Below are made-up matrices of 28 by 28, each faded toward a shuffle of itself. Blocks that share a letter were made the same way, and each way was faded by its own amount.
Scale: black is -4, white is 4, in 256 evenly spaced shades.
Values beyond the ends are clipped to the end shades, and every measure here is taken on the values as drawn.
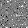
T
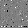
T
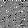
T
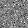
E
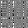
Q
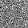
E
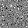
E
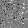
T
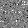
E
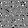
T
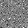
E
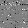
T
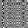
Q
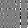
Q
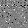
T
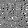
T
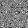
E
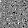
E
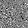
E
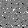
T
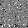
E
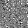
T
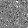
E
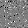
T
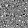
E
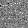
E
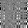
Q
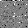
T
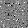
T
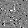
T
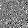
E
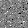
E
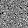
E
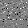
T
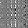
Q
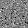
E
